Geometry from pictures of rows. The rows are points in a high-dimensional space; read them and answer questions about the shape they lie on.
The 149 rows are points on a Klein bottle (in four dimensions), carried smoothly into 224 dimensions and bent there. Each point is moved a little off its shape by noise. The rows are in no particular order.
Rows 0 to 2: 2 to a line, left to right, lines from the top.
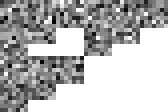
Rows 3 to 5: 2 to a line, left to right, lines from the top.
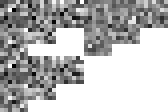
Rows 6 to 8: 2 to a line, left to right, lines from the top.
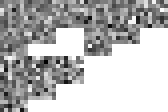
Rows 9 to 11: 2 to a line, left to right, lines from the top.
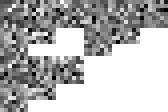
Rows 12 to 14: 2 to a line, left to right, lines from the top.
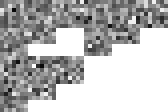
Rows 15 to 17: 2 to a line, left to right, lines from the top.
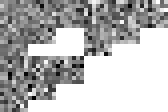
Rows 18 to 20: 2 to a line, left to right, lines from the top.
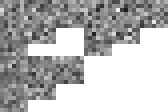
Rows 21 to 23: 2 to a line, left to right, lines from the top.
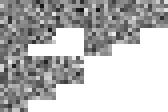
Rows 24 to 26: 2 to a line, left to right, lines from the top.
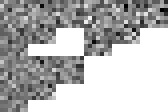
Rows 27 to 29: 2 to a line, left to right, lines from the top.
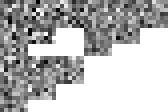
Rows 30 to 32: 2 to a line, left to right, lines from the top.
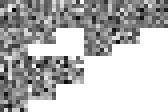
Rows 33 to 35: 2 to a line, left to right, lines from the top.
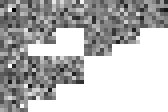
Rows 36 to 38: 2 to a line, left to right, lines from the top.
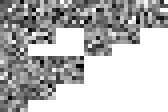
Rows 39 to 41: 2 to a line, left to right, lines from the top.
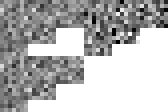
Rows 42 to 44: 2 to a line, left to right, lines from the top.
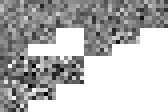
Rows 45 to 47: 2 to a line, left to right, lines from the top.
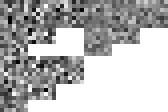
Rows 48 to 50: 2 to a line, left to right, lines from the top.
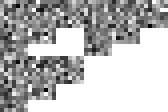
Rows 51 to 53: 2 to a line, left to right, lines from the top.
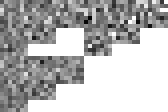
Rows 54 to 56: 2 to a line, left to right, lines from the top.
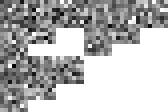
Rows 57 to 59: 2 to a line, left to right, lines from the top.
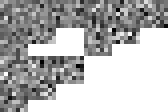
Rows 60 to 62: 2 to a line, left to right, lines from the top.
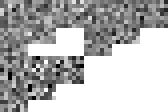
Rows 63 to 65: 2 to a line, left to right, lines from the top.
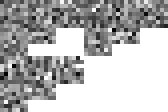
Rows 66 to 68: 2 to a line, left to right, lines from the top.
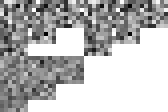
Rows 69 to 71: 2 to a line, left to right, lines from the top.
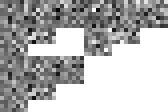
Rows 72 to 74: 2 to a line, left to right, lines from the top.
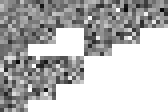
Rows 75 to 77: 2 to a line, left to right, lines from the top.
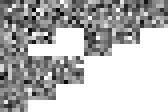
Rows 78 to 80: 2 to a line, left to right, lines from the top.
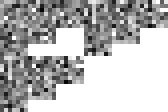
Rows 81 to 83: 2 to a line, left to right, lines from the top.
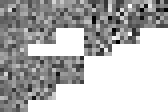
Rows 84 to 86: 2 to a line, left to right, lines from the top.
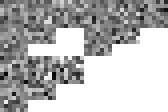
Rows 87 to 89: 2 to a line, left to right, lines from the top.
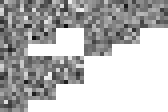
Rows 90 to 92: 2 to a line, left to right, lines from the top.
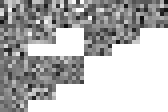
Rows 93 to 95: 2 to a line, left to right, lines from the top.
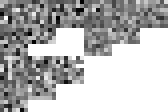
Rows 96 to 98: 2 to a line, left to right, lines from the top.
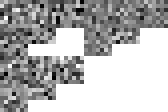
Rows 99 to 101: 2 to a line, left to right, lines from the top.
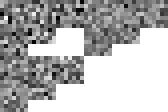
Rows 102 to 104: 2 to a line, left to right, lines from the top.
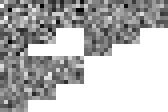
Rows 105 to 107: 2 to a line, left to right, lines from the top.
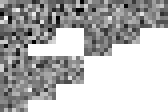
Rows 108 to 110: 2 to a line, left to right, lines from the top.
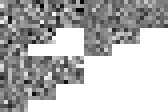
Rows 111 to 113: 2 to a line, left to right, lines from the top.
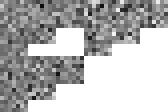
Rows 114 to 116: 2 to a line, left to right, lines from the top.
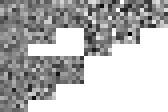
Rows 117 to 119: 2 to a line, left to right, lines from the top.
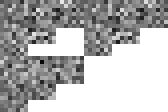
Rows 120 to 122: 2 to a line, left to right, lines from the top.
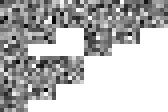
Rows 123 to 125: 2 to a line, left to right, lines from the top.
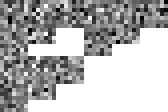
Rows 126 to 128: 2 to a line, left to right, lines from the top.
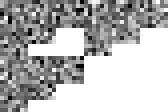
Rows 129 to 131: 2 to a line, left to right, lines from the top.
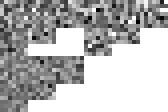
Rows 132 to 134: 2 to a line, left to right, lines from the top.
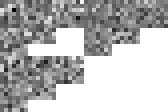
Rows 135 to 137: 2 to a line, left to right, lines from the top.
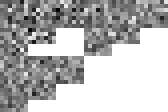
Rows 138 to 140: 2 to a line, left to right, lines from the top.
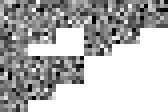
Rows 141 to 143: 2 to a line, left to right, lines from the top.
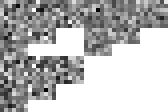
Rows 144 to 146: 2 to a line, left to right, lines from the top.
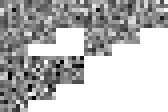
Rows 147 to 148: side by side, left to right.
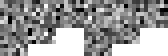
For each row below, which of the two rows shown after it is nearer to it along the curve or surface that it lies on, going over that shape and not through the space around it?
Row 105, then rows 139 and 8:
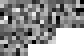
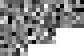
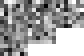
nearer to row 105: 139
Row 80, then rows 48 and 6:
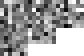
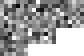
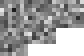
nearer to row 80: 48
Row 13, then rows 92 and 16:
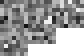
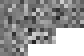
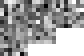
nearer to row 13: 92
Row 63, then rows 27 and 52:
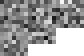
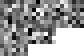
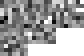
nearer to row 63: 52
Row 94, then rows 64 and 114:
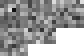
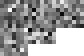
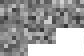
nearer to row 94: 114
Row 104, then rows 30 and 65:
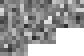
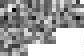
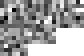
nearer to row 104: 30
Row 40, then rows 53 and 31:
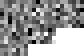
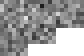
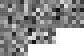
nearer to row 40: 31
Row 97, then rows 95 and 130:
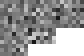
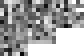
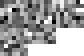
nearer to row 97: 130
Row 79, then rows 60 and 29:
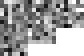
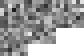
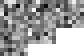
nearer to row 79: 29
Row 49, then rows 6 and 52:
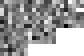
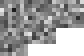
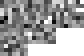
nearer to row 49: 52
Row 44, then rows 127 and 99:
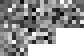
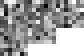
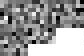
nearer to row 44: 99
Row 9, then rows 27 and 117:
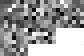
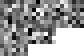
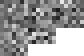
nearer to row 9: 27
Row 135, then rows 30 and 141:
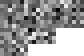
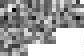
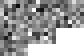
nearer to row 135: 30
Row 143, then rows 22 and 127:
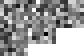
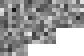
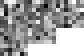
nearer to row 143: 127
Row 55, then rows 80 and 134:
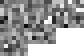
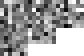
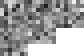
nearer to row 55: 80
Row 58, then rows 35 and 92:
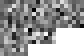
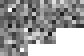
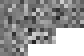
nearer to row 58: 35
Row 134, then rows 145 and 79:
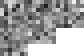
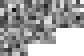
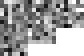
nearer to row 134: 145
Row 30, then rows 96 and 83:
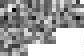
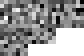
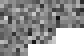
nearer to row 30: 83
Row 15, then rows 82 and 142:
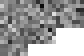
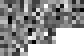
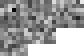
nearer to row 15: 82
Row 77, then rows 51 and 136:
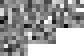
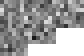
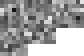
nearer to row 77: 51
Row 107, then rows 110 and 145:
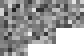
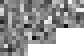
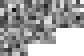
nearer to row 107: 145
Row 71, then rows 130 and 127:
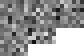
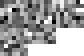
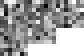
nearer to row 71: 130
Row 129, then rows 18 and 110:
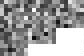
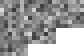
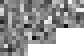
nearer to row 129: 110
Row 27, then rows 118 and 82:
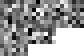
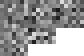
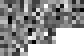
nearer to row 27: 82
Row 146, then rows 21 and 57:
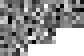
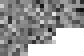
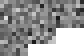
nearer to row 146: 21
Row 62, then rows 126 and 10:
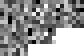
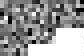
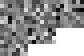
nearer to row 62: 126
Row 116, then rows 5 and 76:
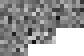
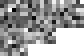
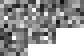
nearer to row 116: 5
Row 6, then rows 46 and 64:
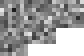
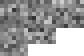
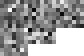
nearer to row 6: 46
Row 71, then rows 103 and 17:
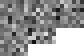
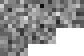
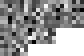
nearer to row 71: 17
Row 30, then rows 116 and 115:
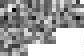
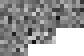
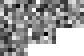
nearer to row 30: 116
